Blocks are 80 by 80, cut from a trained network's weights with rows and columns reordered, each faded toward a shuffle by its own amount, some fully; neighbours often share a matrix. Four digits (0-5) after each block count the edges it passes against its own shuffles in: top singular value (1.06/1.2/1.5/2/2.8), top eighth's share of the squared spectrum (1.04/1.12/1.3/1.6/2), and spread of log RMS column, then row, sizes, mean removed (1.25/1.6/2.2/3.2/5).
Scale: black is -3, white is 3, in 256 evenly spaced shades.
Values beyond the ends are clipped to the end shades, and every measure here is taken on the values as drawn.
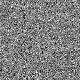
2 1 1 0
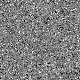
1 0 0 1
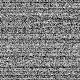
4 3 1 2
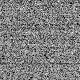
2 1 0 0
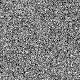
1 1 0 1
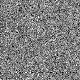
2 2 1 1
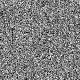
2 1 0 0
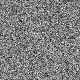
0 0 0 0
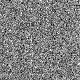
0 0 0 0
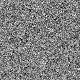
0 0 0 0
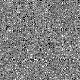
3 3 1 2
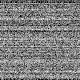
4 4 1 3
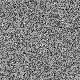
0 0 0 0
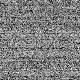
3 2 0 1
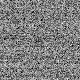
2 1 0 0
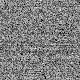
2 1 0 0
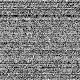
4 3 1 2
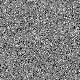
2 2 0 0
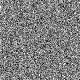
2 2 0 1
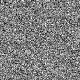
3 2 0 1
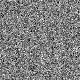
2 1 0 0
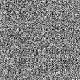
3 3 1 2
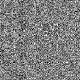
3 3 1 2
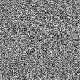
3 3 1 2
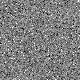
1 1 0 0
